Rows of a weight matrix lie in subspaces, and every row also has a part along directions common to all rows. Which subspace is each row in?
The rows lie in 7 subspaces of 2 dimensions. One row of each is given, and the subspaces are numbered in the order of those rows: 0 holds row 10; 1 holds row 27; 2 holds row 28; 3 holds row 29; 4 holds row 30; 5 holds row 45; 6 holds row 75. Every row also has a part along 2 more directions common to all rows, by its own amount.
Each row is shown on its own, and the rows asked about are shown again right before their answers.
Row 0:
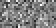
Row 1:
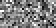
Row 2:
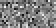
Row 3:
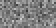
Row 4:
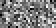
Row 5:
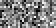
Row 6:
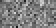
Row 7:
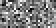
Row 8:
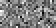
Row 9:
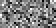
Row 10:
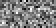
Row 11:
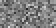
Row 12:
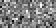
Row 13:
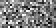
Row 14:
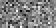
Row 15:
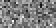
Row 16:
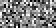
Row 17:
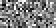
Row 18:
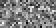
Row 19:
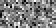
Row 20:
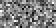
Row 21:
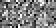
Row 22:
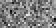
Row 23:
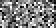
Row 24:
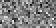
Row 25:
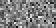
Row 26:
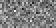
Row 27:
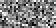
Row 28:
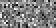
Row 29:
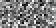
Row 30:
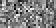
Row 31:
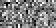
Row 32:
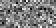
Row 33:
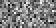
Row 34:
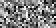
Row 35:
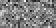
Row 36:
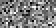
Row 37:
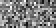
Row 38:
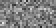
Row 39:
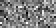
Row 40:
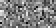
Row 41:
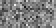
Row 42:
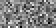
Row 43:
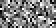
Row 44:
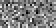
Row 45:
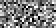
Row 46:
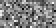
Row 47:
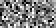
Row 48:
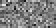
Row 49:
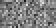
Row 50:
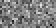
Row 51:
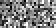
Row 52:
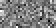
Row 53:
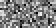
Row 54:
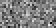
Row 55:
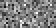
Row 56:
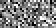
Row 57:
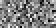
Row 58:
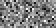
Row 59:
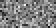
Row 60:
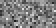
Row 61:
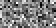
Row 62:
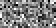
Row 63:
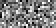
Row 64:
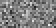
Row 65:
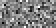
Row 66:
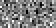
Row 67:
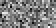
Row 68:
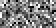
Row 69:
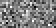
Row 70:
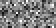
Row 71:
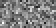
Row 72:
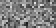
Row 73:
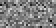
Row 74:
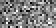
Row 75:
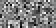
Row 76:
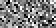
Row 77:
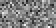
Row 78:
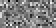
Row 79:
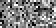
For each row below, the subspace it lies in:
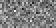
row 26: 2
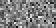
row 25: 0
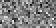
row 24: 2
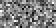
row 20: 5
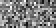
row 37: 3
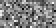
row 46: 5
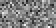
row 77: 4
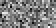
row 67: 4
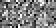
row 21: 3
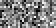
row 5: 5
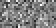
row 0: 3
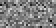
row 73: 0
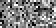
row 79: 1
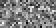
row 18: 0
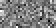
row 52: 1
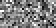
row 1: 5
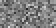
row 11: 5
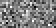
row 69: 6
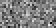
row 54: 6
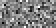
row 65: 0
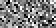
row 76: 5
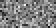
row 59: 1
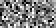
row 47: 5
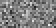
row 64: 6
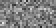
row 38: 0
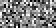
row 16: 6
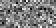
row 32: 0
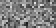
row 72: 3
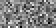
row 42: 6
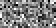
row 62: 2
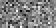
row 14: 6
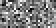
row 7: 4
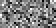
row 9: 4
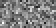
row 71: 0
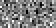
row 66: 2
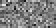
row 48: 4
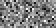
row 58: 5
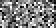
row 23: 1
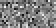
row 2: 2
